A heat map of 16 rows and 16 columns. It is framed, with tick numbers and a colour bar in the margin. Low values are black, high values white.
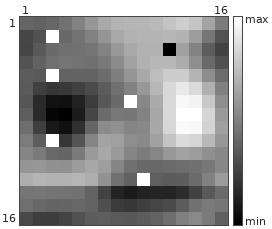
Lone odd cells: 6, 5 higher and 1 lower than their neighbours. Average level on the scale: 50%. Seam: horizontal, 80% of the way down, the top part higher. Ninth with the lowest average: middle left. Calmest part: top middle.
